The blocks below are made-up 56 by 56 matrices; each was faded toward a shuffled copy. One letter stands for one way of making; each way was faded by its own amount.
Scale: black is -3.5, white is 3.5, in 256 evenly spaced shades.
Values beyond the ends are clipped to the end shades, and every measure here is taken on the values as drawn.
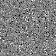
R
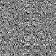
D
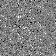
R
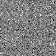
R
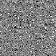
D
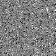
R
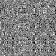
D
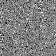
R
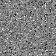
R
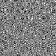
D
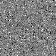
R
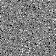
R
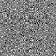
D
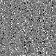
R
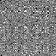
D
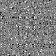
D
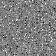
R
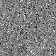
R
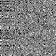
D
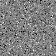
R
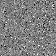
R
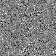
R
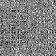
D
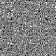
D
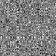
D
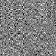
D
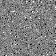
R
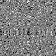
D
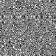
D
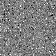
R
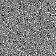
R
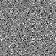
D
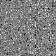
R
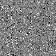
R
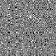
D
